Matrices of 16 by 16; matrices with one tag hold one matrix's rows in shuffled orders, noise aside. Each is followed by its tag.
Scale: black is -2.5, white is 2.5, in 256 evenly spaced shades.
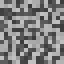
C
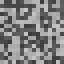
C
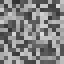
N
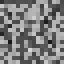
C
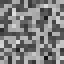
C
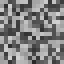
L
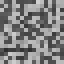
C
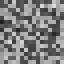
N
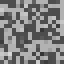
N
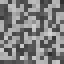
C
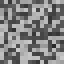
L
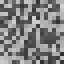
N
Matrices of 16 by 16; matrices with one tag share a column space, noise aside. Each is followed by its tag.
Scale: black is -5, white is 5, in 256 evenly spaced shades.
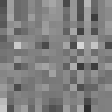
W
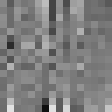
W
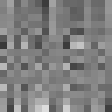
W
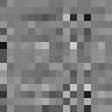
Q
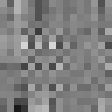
W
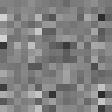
Q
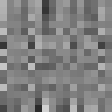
W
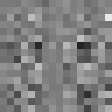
Q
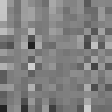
W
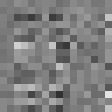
Q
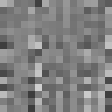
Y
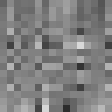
W
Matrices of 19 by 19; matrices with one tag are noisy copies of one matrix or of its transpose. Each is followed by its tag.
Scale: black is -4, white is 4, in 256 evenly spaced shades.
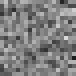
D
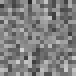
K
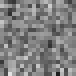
D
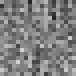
K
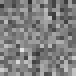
K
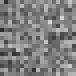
K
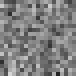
D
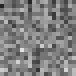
K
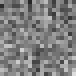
K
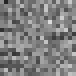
K
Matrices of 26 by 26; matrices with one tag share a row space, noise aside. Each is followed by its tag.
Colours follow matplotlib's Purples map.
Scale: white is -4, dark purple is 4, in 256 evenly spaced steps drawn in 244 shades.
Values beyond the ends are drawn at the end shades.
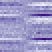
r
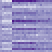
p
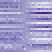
r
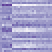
p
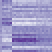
p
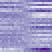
r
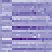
p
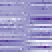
r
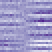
r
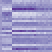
p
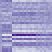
p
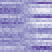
r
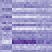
p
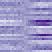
r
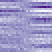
r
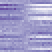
r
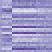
p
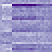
p
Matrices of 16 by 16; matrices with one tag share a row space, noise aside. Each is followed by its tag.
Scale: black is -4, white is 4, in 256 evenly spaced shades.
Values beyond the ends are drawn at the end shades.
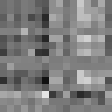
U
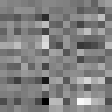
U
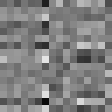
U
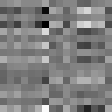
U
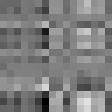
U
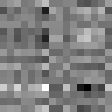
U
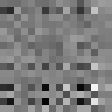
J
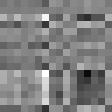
U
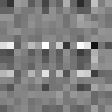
J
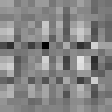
J
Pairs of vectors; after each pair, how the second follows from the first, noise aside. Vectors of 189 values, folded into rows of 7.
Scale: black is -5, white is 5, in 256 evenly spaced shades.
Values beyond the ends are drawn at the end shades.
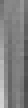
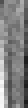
scaled up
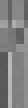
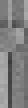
negated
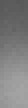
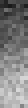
scaled up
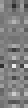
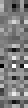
scaled up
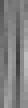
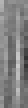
negated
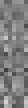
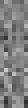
negated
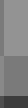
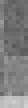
negated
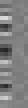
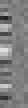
negated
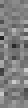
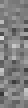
negated
